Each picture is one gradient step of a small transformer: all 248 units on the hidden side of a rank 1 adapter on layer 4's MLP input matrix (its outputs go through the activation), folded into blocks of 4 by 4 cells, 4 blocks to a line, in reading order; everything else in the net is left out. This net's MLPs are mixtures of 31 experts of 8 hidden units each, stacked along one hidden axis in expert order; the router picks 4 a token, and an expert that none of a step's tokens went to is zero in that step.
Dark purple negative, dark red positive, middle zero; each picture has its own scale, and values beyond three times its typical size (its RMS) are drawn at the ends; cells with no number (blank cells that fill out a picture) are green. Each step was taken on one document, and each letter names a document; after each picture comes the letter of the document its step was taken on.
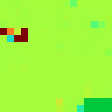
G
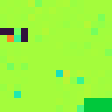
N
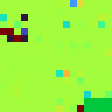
G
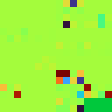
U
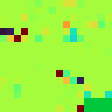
N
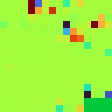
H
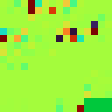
H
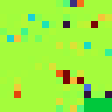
N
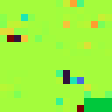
G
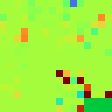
U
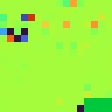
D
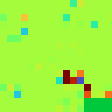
U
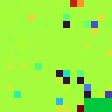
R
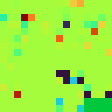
D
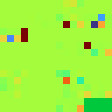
D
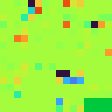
D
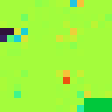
N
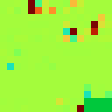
H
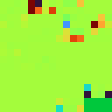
H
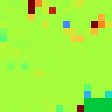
H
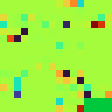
N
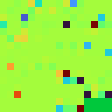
N
